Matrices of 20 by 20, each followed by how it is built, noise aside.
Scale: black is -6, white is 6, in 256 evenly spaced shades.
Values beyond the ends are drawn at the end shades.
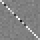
diagonal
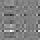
low rank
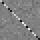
diagonal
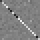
diagonal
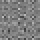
low rank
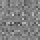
low rank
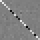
diagonal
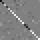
diagonal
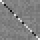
diagonal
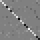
diagonal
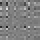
low rank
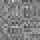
low rank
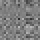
low rank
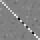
diagonal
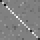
diagonal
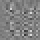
low rank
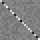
diagonal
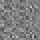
low rank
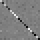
diagonal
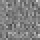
low rank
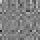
low rank
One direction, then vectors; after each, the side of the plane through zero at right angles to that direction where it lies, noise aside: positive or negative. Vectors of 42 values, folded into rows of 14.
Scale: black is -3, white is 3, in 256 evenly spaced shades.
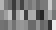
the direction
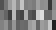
negative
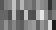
negative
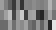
positive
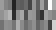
positive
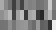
positive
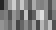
negative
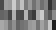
negative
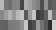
positive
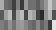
positive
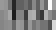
positive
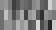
positive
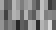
negative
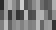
negative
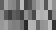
negative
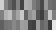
positive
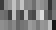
negative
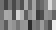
positive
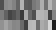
negative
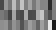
negative
